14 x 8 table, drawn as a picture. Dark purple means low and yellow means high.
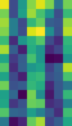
Ninth with the highest average: top middle. Calmest part: centre. Stripes: upright, repeating 2 times. Seam: horizontal, 30% of the way down, the top part higher.
